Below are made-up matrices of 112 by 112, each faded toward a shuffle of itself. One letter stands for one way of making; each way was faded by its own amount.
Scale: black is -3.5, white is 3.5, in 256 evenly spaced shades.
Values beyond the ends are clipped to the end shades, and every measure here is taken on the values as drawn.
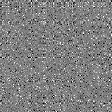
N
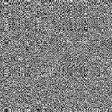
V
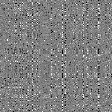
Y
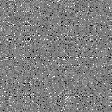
N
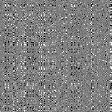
Y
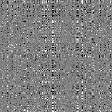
Y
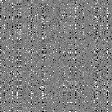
Y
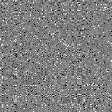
N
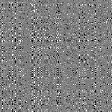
Y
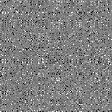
N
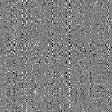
Y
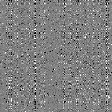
Y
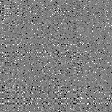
N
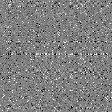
N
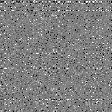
N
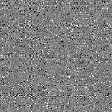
N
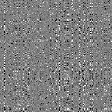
Y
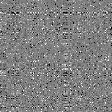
N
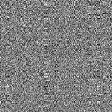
V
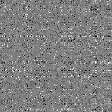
N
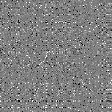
N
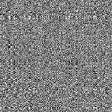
V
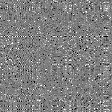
N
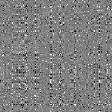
Y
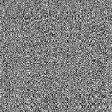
V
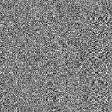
V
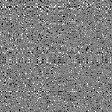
N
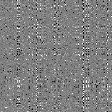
Y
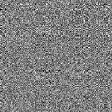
V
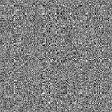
V
